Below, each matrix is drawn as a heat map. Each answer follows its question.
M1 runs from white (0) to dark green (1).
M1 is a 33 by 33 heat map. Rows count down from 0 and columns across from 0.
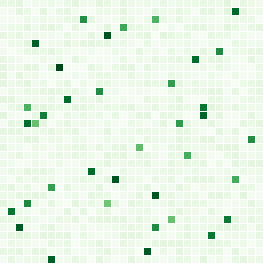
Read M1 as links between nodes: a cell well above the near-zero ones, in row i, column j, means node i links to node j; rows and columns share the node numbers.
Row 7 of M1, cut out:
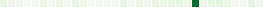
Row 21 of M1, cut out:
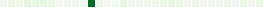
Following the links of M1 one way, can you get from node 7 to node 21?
yes
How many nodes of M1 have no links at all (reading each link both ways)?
5
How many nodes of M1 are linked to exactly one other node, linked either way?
1
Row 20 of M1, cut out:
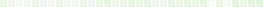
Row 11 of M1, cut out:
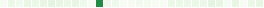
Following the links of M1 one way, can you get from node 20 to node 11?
no
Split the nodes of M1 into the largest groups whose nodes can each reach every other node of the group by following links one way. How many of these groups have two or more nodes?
4
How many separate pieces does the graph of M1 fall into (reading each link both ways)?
8
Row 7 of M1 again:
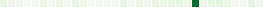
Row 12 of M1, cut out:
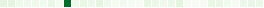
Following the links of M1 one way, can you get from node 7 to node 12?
yes
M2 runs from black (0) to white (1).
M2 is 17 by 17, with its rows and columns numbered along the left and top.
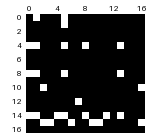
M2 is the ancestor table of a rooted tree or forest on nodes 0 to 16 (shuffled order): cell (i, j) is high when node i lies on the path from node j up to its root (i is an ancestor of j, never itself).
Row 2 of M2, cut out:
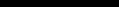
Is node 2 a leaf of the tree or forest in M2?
yes
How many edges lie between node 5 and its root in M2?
5
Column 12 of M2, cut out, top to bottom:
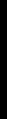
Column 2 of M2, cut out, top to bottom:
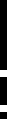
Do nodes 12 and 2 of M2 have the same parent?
no
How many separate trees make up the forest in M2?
3
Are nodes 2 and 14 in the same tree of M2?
no
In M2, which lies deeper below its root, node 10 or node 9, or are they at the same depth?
the same depth
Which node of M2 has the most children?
15
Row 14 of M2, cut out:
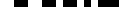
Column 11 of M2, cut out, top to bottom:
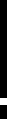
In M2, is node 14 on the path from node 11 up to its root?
yes
